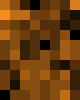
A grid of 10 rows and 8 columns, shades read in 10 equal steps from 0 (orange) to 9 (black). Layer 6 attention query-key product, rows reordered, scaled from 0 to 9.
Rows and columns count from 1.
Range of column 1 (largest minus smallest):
9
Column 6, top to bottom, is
5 4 6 6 6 5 7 5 4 4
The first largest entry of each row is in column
4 8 7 8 5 3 7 2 2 1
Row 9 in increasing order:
4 4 4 4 5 5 7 8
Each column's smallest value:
0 2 2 4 3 4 2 1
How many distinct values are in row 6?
5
